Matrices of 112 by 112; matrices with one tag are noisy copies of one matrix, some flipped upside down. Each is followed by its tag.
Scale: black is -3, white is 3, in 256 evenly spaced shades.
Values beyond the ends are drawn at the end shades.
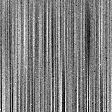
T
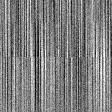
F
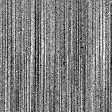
F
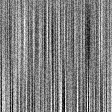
T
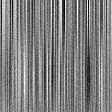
T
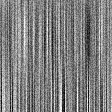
T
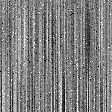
T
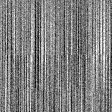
F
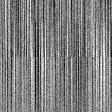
F
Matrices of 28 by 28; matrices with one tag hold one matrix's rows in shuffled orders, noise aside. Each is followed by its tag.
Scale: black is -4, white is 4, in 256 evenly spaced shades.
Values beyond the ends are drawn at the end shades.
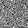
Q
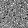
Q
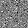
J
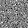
J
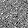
J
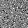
Q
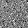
Q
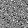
Q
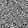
Q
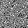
Q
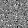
J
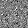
J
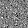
J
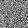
Q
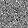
J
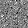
J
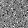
Q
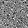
Q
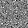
J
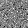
Q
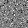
Q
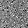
Q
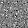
J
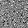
Q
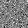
Q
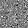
J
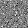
J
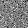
Q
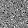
Q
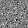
J
